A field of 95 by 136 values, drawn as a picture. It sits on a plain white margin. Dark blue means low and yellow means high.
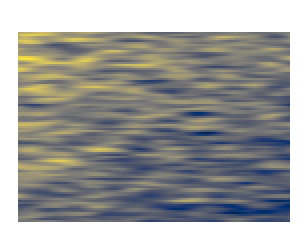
The bottom right is the ninth with the lowest average. The histogram is bell-shaped. The grain runs across in streaks. The top left is the ninth with the highest average. The field climbs toward the top left.
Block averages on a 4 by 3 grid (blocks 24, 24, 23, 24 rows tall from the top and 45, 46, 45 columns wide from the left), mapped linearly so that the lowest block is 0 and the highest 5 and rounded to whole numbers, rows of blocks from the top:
543 | 432 | 411 | 210
